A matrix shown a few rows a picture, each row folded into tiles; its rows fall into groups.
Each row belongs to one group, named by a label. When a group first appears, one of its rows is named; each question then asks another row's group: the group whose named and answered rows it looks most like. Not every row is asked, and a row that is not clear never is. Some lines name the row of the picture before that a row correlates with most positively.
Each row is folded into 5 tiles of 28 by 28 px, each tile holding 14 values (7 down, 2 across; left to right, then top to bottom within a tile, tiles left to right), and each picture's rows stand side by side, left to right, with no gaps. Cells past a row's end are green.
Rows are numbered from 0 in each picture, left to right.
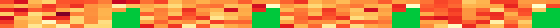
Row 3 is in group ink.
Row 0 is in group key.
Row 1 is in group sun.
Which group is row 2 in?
sun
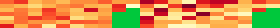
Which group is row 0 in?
sun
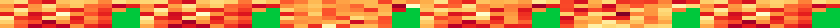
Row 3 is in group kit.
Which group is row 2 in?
sun
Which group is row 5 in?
kit
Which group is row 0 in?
kit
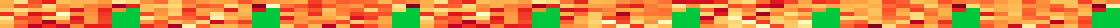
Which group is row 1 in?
sun
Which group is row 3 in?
kit
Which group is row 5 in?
key
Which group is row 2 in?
ink
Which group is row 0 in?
kit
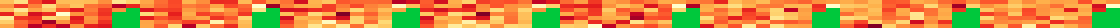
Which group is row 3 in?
key
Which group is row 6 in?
sun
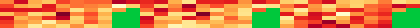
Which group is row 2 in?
kit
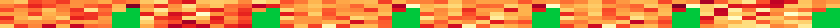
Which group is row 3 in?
sun
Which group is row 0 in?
ink
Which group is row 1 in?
kit
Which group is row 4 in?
sun
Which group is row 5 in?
key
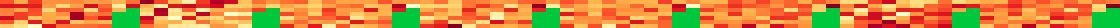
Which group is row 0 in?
ink
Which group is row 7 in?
ink
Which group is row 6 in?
kit
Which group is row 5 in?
ink
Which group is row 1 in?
key
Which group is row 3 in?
sun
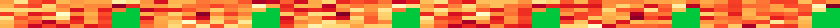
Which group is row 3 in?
kit
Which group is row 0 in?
kit
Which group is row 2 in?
key
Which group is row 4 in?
ink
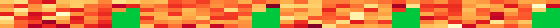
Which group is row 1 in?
ink
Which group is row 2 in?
sun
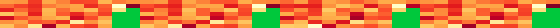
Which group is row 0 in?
ink
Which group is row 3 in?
ink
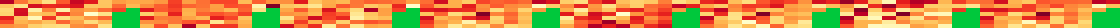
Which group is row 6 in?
key
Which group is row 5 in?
key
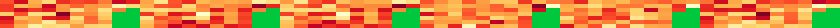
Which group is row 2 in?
kit
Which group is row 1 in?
kit
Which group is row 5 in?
key
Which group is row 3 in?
sun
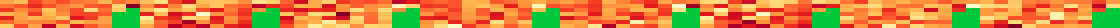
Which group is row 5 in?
kit
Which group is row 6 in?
sun
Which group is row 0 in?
ink
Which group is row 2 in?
key
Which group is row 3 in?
ink
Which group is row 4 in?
ink
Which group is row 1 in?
kit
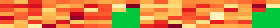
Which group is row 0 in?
ink
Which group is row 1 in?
sun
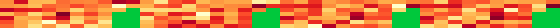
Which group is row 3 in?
ink
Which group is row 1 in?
kit
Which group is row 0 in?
key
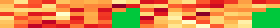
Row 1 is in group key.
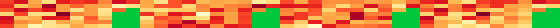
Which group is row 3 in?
key
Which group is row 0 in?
key
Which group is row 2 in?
ink
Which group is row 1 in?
kit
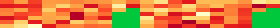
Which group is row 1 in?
kit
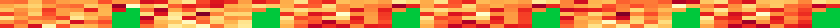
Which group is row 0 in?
sun
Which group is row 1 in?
key
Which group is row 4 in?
key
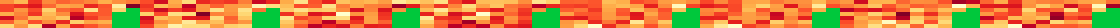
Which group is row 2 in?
kit
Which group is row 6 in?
key
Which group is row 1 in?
key
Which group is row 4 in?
ink
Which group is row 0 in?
ink
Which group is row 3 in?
kit
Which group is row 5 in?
ink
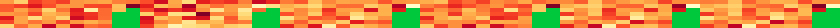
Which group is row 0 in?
ink
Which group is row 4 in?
sun
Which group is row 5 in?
sun
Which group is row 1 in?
key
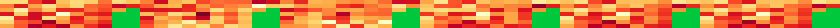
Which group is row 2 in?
key
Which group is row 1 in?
key
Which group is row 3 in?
kit
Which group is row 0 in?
kit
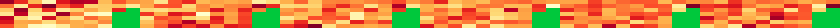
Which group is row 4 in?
ink
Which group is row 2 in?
sun
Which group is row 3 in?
sun
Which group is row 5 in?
ink
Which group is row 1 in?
kit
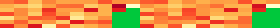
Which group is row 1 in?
sun
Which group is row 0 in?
sun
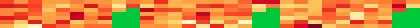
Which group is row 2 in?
sun
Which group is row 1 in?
key
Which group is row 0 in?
ink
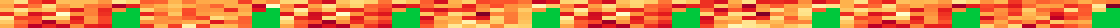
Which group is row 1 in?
sun
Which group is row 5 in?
key
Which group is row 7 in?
ink
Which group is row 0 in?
kit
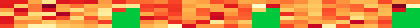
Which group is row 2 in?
sun
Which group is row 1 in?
ink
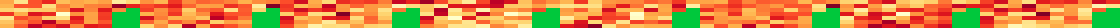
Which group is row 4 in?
sun
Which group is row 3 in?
key
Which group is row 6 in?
kit
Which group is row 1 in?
ink
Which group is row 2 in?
key
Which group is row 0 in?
kit
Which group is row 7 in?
key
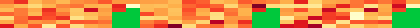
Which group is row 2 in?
sun
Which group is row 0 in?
sun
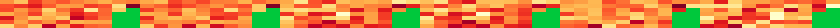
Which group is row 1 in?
ink
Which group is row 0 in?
ink
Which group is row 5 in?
sun
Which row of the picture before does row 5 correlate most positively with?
2
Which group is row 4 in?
sun
